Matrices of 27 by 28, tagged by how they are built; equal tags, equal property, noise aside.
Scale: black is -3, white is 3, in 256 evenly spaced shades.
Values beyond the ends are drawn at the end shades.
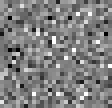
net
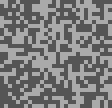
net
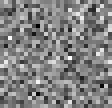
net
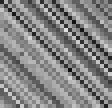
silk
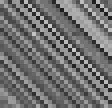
silk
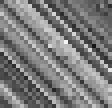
silk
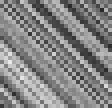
silk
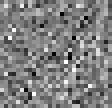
net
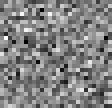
net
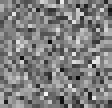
net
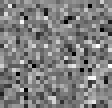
net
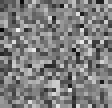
net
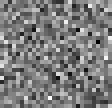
net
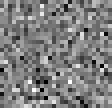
net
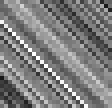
silk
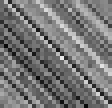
silk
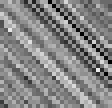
silk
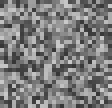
net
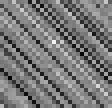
silk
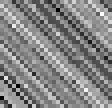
silk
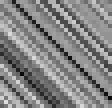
silk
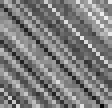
silk
